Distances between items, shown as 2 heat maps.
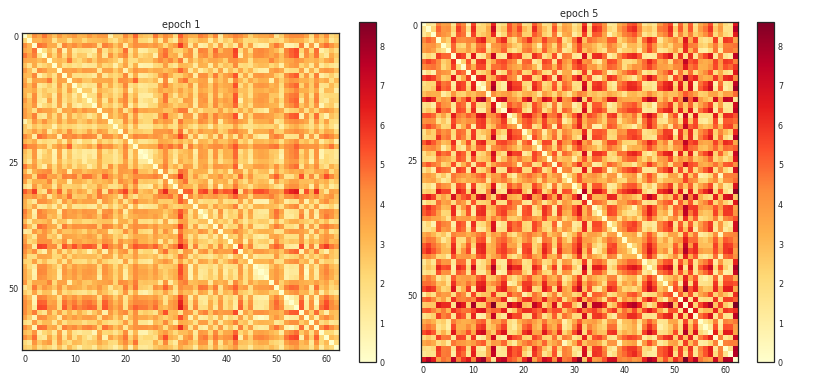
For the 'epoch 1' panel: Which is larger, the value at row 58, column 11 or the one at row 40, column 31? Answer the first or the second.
the second
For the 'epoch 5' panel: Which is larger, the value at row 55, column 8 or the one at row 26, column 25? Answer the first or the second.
the second
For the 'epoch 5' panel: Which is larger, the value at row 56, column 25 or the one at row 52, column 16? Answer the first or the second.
the first
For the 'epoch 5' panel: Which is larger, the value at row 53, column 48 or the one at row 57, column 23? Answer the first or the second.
the second
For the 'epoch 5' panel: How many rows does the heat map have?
63
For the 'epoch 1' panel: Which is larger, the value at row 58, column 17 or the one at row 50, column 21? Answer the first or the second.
the first
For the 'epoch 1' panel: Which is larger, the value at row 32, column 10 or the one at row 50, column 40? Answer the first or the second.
the second
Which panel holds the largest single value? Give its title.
epoch 5
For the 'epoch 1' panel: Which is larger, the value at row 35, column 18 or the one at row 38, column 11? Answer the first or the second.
the second
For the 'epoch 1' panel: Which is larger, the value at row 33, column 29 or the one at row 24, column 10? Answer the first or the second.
the first
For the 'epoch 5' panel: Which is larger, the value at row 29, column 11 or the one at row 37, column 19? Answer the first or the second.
the second
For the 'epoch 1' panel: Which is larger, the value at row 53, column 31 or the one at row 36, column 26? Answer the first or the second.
the first
